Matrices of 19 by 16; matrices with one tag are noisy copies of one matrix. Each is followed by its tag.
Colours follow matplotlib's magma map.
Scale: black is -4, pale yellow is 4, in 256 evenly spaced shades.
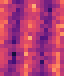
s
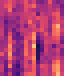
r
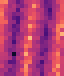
s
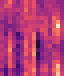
r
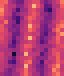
s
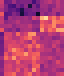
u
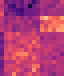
u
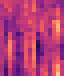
r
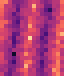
s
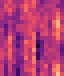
r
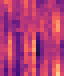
r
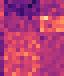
u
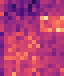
u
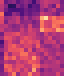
u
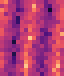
s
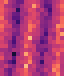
s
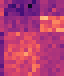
u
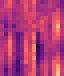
r
